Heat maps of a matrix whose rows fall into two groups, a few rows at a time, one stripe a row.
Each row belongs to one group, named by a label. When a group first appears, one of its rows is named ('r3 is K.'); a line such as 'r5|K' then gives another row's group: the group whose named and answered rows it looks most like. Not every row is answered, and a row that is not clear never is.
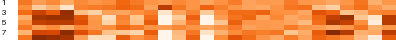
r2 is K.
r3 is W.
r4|W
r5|W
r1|K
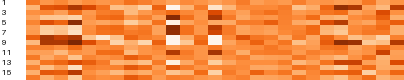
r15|W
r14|K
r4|K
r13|W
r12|K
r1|K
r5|W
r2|W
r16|K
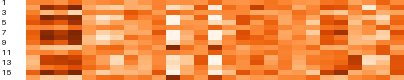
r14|W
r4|W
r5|W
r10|K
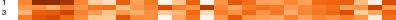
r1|W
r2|K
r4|W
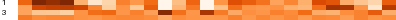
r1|W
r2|W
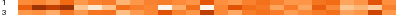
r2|W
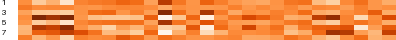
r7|W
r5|K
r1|K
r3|K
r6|W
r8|K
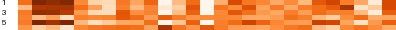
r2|W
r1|W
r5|W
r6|K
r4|K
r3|W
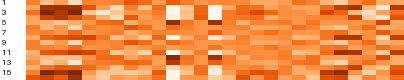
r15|W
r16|W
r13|K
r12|K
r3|W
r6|K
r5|K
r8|W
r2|W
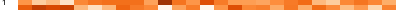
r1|K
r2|W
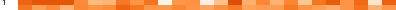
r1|W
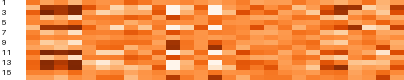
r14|W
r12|K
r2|W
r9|K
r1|K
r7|K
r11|W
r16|K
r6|W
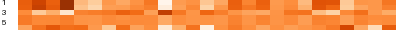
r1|W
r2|W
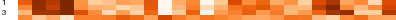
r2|W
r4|K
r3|W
